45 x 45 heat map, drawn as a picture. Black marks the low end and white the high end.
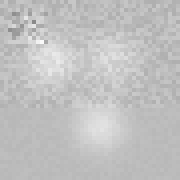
Odd rows or columns: none. Seam: horizontal, 60% of the way down, the bottom part calmer. Roughest part: top left. Odd patch: rougher, in the top left. Bumps: three.
